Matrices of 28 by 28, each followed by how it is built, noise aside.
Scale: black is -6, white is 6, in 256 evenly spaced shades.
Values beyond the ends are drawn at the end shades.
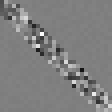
banded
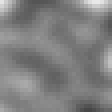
smooth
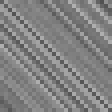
Toeplitz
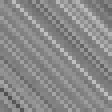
Toeplitz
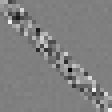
banded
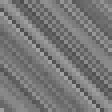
Toeplitz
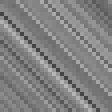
Toeplitz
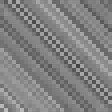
Toeplitz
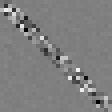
banded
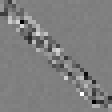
banded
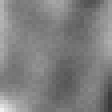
smooth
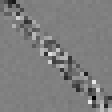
banded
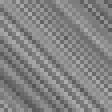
Toeplitz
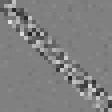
banded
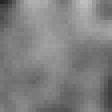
smooth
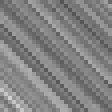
Toeplitz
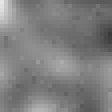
smooth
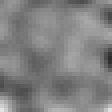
smooth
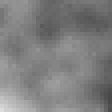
smooth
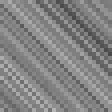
Toeplitz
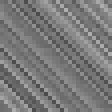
Toeplitz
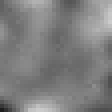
smooth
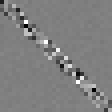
banded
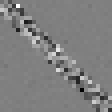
banded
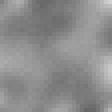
smooth
